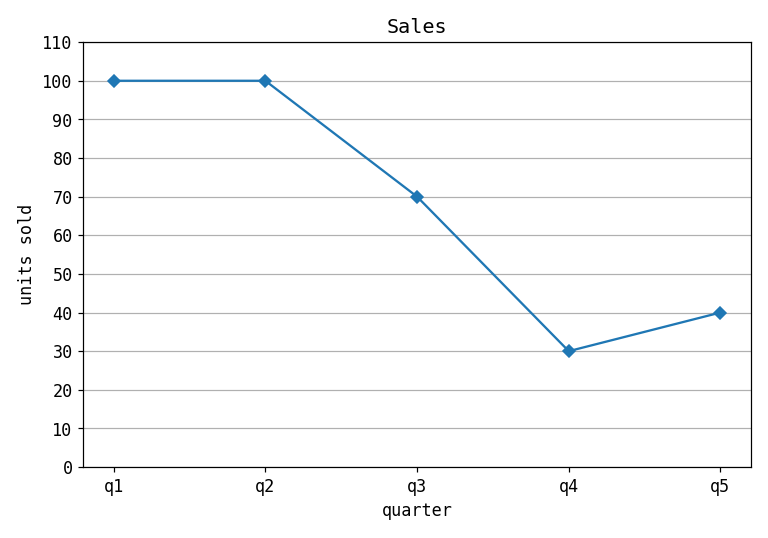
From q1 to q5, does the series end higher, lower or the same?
lower
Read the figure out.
Title: Sales
x-axis: quarter, ticks q1 q2 q3 q4 q5
y-axis: units sold, ticks 0 10 20 30 40 50 60 70 80 90 100 110
Values:
100 100 70 30 40
